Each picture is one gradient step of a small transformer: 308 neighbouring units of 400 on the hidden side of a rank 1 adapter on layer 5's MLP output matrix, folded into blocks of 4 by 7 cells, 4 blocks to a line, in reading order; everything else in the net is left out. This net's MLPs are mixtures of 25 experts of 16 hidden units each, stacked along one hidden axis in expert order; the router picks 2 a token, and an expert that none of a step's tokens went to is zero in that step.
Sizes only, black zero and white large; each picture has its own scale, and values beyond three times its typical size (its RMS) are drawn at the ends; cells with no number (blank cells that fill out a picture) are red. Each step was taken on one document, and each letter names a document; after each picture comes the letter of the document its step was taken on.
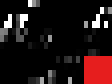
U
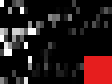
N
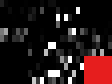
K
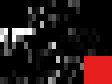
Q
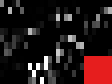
N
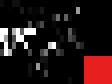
N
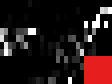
U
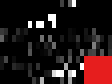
K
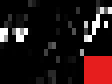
U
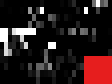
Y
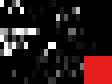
N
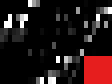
U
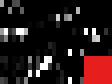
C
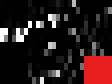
K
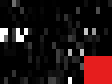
Y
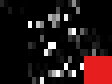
K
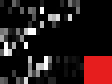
N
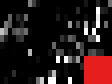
U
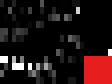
C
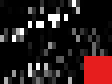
K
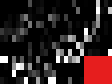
Q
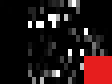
K
